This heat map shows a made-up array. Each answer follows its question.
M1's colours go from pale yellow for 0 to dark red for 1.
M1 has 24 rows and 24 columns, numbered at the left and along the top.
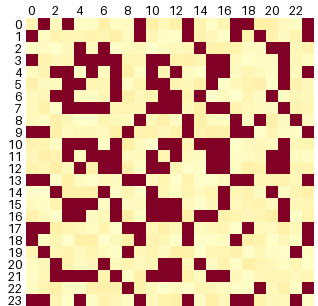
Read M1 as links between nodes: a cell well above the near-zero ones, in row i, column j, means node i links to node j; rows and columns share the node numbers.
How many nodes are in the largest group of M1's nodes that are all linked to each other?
7
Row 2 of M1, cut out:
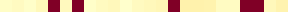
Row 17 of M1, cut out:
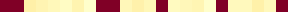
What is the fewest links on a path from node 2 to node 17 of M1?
3
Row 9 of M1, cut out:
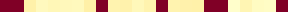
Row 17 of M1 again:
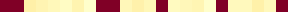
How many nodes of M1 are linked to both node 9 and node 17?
6
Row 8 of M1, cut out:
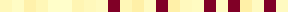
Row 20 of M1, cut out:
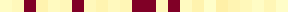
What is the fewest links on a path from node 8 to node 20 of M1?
5
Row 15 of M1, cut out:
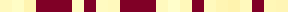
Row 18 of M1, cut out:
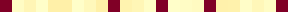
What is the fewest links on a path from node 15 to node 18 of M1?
3
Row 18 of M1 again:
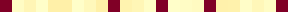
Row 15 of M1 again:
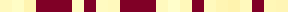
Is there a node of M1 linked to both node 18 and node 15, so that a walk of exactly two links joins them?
no
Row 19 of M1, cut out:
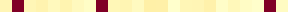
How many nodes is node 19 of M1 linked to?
3
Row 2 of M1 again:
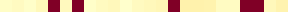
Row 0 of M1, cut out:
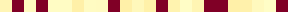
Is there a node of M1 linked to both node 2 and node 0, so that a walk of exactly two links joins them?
no
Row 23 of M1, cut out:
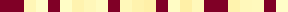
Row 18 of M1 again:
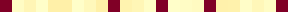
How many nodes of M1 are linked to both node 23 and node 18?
4
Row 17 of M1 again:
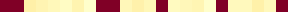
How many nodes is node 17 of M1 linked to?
7
